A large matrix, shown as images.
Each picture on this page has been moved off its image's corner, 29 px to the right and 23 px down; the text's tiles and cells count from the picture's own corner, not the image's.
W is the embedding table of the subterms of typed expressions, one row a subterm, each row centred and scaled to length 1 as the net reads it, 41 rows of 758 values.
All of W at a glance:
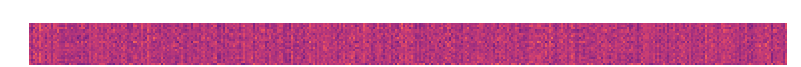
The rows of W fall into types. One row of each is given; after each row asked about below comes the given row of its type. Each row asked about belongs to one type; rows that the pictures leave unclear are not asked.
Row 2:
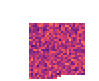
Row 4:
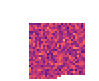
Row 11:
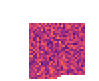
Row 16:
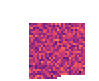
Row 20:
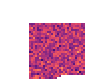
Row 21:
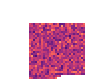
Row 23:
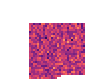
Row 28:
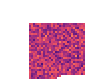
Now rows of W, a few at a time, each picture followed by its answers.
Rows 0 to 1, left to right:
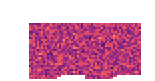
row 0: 4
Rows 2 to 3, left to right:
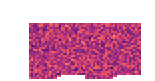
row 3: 2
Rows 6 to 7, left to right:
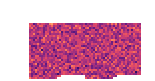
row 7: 16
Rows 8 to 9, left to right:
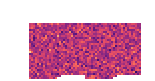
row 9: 20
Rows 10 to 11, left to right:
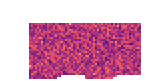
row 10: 21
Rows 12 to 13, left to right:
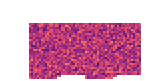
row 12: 2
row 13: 28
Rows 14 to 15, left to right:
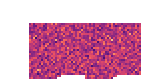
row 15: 28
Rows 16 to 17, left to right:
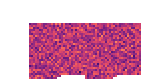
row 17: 28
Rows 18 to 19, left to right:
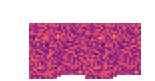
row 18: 2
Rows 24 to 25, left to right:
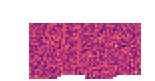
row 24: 23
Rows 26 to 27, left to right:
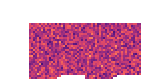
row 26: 11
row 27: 20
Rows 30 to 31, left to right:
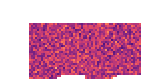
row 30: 23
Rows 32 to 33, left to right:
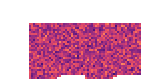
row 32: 28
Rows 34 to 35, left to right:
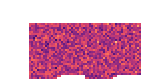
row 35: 21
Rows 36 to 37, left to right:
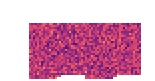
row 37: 23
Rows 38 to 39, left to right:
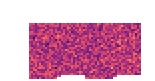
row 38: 2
